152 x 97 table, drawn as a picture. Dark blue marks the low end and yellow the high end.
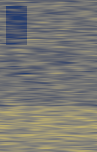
In the top left lies a patch that is lower than the rest. The bottom part is higher, past a seam about 70% of the way down. The grain runs across in streaks. The top left is the ninth with the lowest average. The histogram is bell-shaped.
